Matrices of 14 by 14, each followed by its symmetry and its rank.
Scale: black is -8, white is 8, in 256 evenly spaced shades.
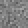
antisymmetric, full rank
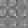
symmetric, rank two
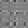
neither, rank two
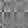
neither, rank two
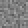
antisymmetric, full rank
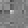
symmetric, rank two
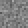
antisymmetric, full rank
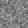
neither, full rank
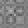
symmetric, rank two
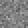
neither, full rank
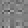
neither, rank two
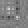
symmetric, rank two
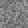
neither, full rank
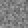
antisymmetric, full rank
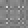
symmetric, rank two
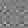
neither, rank two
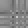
symmetric, rank two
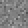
antisymmetric, full rank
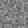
antisymmetric, full rank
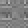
neither, rank two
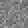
neither, full rank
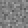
antisymmetric, full rank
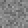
neither, full rank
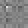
symmetric, rank two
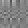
neither, rank two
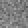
antisymmetric, full rank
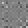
symmetric, rank two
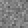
neither, full rank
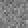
neither, full rank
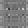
neither, rank two
